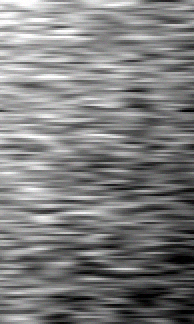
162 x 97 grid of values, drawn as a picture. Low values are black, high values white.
There is an overall slope up to the top left. The grain runs across in streaks. The values follow a bell shape. The top left is the ninth with the highest average. The halves do not mirror each other. The bottom right is the ninth with the lowest average.
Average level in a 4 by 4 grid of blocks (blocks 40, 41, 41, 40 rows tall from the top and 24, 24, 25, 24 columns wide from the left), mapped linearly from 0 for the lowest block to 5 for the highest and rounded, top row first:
5433 | 4332 | 4321 | 3110
